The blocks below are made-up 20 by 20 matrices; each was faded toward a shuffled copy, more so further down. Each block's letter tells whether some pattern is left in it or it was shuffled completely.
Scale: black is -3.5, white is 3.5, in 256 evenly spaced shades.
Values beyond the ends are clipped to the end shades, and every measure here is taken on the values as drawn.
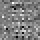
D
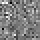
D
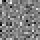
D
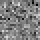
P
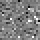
P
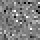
P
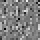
D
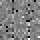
D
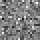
P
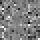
D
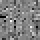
D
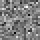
P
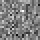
D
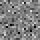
P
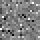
P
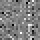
D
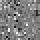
D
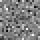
P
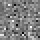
P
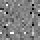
D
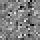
D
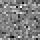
D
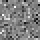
P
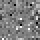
D
